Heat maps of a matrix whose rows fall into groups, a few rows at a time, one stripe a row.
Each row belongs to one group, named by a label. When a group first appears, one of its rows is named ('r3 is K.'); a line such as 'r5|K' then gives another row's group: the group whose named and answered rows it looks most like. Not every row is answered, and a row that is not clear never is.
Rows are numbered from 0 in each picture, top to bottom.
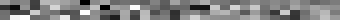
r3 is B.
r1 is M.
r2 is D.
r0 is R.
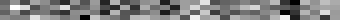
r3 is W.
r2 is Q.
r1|B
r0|Q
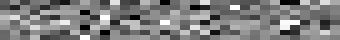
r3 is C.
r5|W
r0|Q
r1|M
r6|Q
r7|D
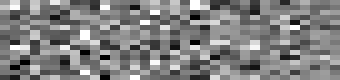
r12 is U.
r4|W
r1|C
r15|M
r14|D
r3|M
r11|Q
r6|D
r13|U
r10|R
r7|D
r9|B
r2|U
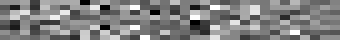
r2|B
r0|R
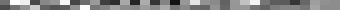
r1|D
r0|B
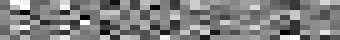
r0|B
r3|R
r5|B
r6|Q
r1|B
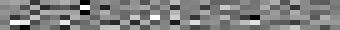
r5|U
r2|R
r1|D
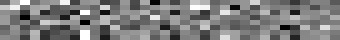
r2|D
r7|D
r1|C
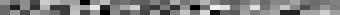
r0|R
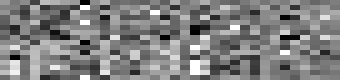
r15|D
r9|C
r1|D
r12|C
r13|C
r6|M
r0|R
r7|Q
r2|U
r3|Q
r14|C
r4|D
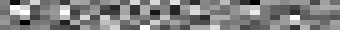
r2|B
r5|W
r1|B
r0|U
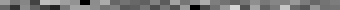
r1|M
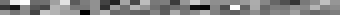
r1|M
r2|R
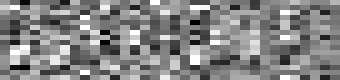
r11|C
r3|D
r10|B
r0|U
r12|C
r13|U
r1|C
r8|M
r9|B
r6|M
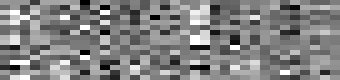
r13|M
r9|M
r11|D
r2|C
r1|Q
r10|R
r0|R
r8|C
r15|B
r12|B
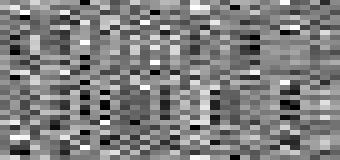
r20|Q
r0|W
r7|U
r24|C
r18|Q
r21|Q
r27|B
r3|U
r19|R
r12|U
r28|Q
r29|D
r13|R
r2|B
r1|C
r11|R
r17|W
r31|C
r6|Q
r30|U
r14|B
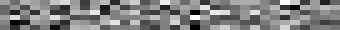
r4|U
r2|M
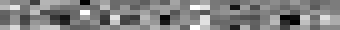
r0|R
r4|Q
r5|C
